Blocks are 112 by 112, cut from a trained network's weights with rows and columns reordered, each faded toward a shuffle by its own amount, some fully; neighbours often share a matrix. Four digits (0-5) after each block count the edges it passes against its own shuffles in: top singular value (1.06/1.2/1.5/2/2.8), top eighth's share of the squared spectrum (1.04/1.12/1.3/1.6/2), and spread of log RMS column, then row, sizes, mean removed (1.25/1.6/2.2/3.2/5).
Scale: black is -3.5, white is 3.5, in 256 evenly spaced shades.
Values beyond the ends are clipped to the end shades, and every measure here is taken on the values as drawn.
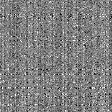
4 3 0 3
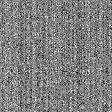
4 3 0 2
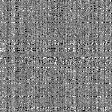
4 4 1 4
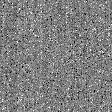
2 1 0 0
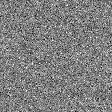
0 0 0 0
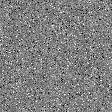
0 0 0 0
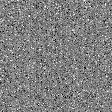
1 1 0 0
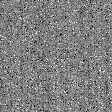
2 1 0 1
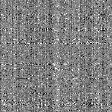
4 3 1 3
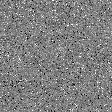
0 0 0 0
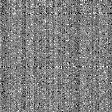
4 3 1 3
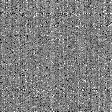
3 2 0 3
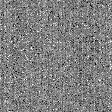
3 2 0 1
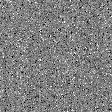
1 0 0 0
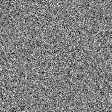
2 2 1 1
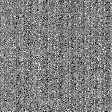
3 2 0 2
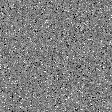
0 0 0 0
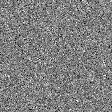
2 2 0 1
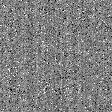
2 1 0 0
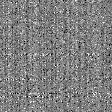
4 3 0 3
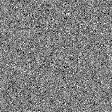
2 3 1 2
